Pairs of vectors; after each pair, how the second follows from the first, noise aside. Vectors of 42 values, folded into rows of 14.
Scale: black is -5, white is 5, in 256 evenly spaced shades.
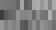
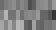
reversed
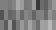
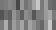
sign-scrambled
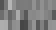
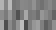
sign-scrambled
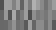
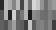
scaled up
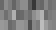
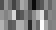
scaled up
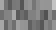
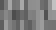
sign-scrambled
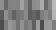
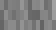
shrunk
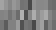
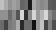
scaled up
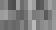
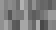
reversed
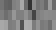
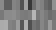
sign-scrambled
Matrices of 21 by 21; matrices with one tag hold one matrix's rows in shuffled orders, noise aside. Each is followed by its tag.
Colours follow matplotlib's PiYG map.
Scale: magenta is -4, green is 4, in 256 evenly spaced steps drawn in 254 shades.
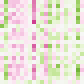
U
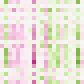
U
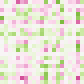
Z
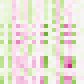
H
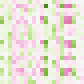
H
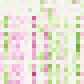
U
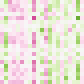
U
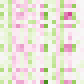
H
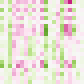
H
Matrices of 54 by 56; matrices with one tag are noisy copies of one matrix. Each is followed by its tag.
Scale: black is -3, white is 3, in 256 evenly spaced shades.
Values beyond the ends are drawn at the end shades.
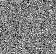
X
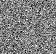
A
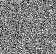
X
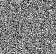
X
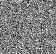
X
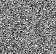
A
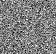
A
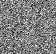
A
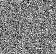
X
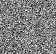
A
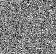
X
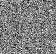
X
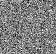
X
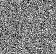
X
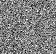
A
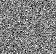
A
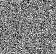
X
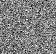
A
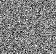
A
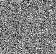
X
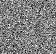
A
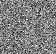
A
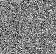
X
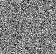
X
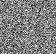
A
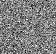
A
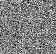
X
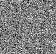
X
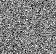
A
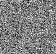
X
